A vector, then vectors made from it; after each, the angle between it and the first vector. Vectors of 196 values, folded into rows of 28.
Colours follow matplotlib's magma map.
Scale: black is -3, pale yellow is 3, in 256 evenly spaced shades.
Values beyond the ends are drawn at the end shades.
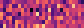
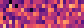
partly aligned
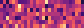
partly aligned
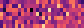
nearly parallel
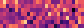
orthogonal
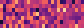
partly aligned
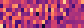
nearly opposite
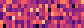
nearly opposite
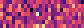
nearly parallel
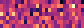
partly aligned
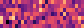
orthogonal
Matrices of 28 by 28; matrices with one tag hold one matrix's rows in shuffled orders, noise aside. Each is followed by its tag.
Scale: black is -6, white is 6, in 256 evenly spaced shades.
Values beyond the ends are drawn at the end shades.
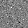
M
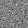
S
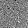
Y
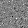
S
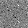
Y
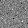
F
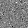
S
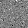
S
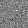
S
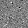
M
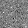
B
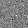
S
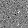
Y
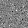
S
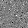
S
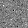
B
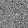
S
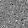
S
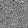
F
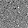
Y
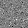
S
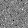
F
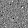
F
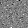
M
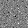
Y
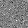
S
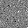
Y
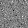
F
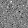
M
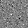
M
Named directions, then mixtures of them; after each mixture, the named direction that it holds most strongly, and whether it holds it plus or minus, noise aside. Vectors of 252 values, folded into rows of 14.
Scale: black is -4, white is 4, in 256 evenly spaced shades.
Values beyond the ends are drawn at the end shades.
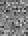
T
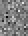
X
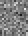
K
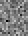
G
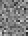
K, minus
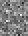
G, minus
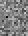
T, minus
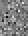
X, plus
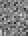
K, minus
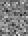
T, plus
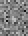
G, plus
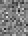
X, minus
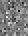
X, minus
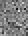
T, plus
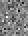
X, minus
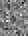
G, minus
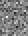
T, plus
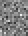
K, minus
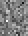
G, minus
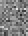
T, minus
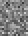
T, minus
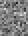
K, minus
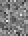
G, minus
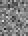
X, minus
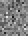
X, minus
